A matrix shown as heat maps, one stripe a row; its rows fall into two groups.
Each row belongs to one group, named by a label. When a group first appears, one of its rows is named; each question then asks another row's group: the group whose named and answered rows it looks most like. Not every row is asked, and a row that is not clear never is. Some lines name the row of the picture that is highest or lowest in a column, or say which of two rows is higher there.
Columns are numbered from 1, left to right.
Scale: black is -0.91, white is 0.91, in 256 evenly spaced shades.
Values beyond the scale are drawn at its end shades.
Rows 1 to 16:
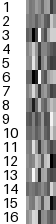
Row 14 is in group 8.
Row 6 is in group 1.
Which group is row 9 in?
8
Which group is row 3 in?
1
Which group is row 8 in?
1
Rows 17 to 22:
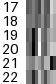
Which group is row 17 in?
8
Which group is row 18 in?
8
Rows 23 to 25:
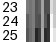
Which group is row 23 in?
8
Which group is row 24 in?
8
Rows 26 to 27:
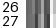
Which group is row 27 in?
8
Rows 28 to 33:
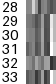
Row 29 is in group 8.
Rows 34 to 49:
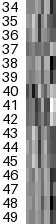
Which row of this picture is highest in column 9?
41
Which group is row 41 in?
8
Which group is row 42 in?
8
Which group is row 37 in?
8
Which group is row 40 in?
1
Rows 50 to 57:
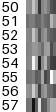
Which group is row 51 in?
8
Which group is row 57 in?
1
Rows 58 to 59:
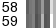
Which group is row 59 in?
8
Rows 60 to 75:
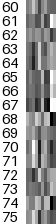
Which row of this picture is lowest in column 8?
67
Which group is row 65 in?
8
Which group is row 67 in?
8
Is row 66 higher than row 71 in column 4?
No
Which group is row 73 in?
8
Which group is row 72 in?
1
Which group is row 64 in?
1
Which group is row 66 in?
8
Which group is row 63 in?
1
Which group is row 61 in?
8
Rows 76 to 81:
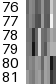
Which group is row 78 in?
1
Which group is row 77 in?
8
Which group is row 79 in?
1
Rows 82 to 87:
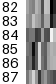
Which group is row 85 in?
1
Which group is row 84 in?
8
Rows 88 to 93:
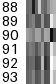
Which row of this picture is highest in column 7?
90
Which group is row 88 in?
1
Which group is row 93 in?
8
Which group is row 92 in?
8
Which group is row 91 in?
8
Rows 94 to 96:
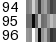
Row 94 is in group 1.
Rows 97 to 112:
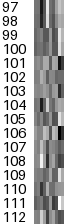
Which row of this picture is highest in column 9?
111
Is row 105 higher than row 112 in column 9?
Yes
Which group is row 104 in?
1
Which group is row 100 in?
8
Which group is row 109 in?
8
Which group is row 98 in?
1
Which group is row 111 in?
8
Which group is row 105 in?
8
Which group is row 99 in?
8
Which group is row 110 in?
1
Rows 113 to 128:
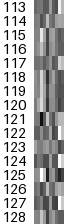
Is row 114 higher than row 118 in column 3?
No
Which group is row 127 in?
8
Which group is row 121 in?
1
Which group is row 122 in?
8
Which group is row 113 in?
8
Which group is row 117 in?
8
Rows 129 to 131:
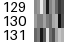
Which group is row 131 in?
1
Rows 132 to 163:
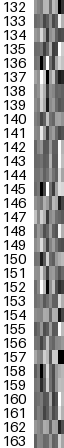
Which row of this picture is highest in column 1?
147
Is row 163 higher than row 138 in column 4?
No
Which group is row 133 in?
8
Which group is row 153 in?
8
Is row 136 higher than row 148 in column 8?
Yes
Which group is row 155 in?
8
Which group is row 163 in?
8
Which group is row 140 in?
1
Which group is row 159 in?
1
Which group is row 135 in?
8
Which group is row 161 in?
8
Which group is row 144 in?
8
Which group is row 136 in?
1
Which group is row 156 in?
1
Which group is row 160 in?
8
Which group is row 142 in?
8
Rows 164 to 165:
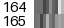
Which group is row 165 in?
1
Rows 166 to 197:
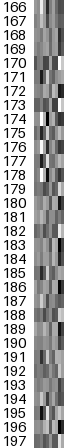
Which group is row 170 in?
8
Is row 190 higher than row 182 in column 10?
No
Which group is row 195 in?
1
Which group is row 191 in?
1
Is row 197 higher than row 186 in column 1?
No
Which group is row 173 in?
8
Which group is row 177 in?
1
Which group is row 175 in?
1
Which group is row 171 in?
1
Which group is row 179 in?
8
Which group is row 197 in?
8
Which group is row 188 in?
8
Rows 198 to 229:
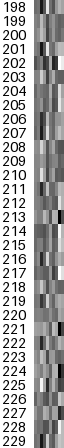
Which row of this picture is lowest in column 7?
202
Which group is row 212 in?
8
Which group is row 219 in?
1
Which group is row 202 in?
8
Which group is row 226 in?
8
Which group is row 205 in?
8
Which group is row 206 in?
1
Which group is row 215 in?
8
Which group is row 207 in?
1
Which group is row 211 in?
1
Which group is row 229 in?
1
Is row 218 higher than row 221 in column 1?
No
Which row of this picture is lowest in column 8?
202
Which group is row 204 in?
8
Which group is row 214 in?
8
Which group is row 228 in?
8
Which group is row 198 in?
1
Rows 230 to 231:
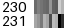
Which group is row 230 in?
8
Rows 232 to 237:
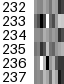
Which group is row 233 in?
1
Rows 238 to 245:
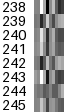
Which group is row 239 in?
1
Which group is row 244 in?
8
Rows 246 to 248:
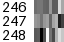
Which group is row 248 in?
1
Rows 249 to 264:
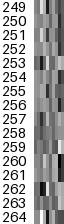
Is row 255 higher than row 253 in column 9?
No
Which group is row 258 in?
1
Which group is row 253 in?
1
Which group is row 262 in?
1
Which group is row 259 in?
8
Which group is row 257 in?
1
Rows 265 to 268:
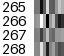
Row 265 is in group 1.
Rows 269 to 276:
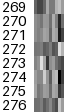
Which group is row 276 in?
8
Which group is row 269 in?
1
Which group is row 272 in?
8
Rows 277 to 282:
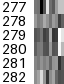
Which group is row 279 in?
8
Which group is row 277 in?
1
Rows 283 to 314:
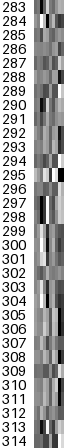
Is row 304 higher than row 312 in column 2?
Yes
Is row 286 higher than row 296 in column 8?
Yes
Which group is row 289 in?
8
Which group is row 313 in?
1
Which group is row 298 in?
1
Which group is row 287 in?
8
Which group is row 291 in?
1
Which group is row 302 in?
1
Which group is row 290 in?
1
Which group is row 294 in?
8
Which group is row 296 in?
8
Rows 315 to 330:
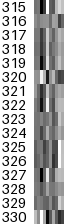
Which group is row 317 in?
1
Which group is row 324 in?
1
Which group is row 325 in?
8
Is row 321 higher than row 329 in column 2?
No
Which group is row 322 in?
1
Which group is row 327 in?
1
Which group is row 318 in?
1
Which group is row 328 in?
1
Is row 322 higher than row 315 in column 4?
Yes
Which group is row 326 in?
8
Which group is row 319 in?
1
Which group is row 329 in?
8
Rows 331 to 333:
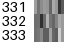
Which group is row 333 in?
8
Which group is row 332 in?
1
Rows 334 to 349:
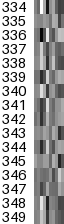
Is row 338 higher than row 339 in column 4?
Yes
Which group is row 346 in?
8
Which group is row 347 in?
1
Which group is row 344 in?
1
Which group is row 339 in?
1
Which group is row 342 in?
1
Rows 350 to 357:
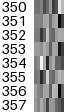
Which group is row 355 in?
1
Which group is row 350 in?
8
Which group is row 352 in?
1
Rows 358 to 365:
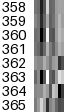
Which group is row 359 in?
1
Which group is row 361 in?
1
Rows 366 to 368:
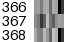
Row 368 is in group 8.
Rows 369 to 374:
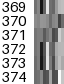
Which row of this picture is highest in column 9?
374
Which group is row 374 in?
8
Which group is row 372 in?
1
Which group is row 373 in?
1
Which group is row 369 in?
1
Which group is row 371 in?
8
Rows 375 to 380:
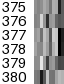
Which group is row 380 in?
1
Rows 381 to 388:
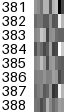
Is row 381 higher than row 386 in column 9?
No
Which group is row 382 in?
8
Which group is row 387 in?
8
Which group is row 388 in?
1
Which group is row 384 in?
8
